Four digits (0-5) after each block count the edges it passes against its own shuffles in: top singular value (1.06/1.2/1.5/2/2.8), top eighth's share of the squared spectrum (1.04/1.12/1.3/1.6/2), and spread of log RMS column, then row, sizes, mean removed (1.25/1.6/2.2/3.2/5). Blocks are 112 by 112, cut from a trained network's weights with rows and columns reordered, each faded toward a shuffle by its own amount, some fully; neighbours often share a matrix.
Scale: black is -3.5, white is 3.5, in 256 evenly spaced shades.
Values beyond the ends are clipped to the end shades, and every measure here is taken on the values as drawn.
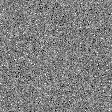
0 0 0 0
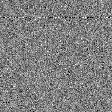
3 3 1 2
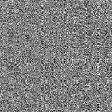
4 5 3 2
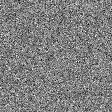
0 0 0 0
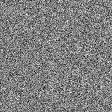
2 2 0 0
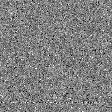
2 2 0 1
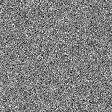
2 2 0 0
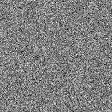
3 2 0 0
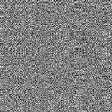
4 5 3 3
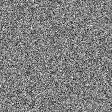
0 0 0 0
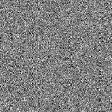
3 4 2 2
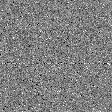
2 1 0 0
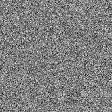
3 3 1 0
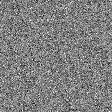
0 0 0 0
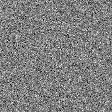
2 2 0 0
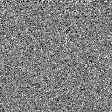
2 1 0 1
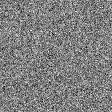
1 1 0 0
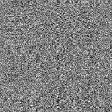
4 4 2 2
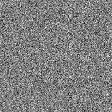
3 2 1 0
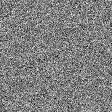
1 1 0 0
